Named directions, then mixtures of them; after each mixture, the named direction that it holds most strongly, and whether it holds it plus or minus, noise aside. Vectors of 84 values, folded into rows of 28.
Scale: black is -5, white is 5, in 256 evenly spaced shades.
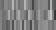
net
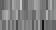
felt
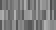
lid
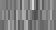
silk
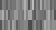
lid, plus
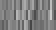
silk, plus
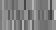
net, minus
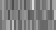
net, minus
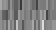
felt, minus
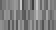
silk, minus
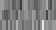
felt, minus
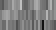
felt, plus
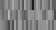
net, plus
